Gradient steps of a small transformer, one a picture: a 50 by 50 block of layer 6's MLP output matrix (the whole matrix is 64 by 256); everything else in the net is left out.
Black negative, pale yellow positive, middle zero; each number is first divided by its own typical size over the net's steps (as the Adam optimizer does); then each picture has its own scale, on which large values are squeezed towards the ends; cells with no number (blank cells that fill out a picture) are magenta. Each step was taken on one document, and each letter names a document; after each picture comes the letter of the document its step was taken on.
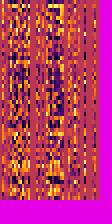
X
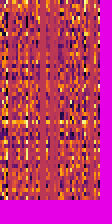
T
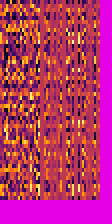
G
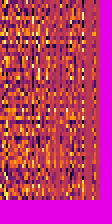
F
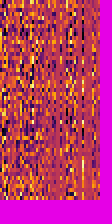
F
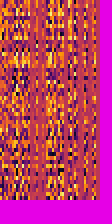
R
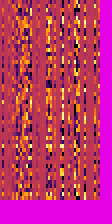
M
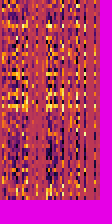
M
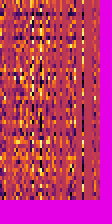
F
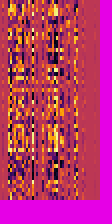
X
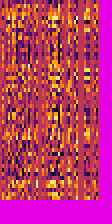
R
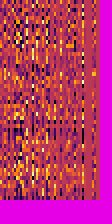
F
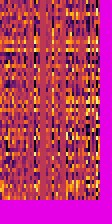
G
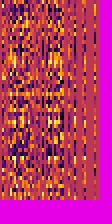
X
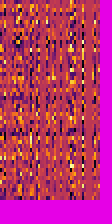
F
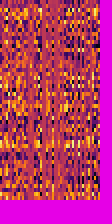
G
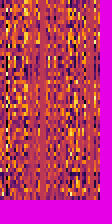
T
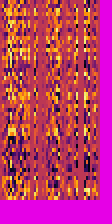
R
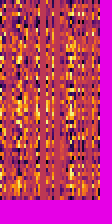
G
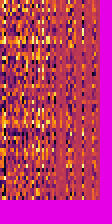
F
